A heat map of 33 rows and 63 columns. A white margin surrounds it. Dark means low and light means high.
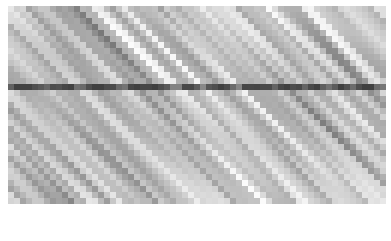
Histogram: skewed, a long tail of low values. Odd lines: row 14. Slope: none. Grain: diagonal, down to the right.
